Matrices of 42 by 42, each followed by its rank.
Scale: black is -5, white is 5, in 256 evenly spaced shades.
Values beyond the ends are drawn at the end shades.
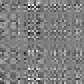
three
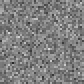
full rank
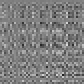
three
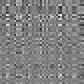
three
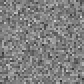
full rank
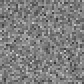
full rank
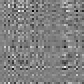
three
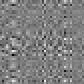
three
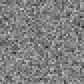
full rank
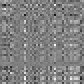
three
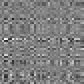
three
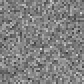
full rank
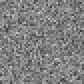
full rank
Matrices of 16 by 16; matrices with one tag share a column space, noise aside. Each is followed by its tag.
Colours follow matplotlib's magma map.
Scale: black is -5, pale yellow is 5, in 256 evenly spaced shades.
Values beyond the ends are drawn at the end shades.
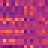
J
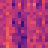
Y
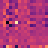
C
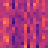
Y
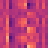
Y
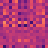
C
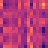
Y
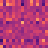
J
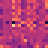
C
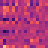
J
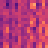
Y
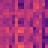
Y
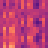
Y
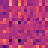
J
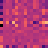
C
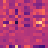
C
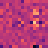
C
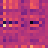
C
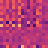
C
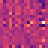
C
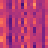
Y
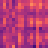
Y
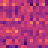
J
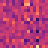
J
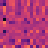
J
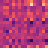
J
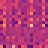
C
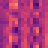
Y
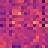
C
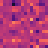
J
